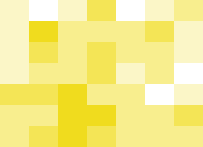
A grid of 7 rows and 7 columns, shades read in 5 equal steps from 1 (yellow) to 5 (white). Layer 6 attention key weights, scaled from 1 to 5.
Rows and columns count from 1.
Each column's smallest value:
2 1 1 1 3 2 2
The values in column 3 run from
1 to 4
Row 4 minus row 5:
2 1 2 -1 1 -2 1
